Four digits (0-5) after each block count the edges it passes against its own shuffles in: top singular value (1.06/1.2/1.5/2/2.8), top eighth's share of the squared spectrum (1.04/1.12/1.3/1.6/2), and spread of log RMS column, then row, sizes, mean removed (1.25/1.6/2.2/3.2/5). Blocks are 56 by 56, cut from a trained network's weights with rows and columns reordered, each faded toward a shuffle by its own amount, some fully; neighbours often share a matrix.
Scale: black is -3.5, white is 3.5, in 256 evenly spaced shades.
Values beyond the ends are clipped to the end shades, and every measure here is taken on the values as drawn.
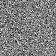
0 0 0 0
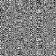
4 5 3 2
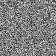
1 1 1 0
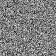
0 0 0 0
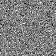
2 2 0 1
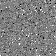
0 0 0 0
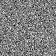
1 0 0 0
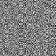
4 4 3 1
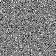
0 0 0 0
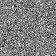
0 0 0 0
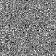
3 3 1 2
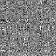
3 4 2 2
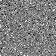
0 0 0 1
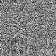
3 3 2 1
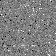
2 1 0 0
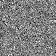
1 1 0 0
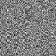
4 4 2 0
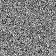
0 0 0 0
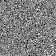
0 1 0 0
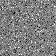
0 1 0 0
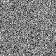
2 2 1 1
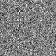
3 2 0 0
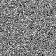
1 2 0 0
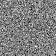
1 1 0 0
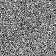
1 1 0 0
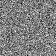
0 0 0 0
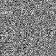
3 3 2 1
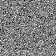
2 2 0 0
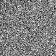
2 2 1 0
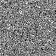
0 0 0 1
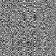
4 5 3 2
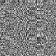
4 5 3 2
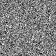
0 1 0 0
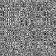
4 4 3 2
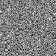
2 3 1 1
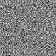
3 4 2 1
